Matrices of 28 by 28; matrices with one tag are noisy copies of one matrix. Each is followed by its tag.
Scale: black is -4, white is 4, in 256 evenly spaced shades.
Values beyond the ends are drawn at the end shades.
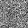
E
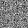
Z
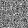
Z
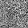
E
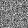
Z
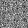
Z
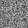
Z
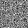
Z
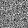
Z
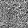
E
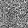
E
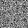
Z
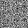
Z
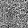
E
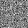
Z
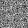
Z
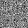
Z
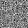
Z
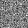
Z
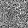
E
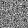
Z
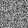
Z
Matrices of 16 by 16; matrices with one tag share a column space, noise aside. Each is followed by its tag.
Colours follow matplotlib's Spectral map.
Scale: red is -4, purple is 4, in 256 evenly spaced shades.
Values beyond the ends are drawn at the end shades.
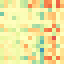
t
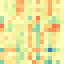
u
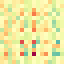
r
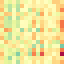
r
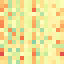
r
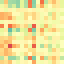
t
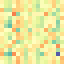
r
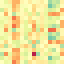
r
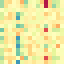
t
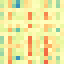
t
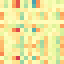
t
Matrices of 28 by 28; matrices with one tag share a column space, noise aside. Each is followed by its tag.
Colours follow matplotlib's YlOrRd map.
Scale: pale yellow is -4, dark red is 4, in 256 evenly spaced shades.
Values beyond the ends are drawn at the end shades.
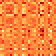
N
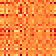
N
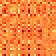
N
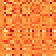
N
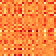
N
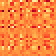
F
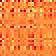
F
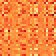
N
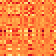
N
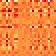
F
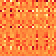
F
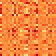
N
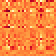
F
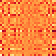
N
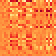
F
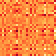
N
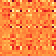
F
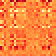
F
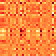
N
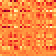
F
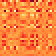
F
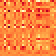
F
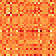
N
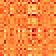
N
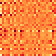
N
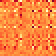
F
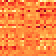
F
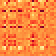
F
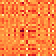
N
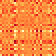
N
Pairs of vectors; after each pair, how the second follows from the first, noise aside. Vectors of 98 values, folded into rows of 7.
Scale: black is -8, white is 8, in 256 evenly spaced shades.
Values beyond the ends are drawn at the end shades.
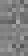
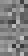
scaled up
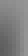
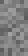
shuffled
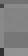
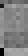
scaled up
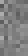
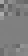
partly zeroed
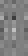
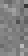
shuffled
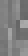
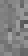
sign-scrambled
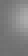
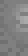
partly zeroed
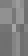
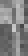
scaled up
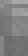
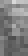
scaled up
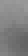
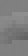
partly zeroed
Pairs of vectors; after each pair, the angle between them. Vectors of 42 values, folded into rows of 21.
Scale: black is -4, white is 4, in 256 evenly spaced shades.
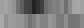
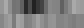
nearly parallel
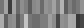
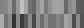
orthogonal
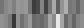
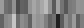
nearly opposite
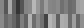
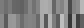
partly aligned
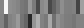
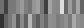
partly opposed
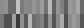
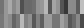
orthogonal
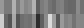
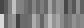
partly aligned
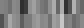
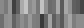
partly opposed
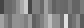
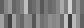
partly aligned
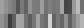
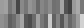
nearly parallel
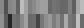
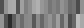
partly aligned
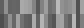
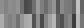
nearly opposite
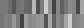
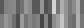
partly opposed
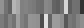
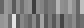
partly opposed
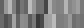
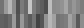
nearly parallel
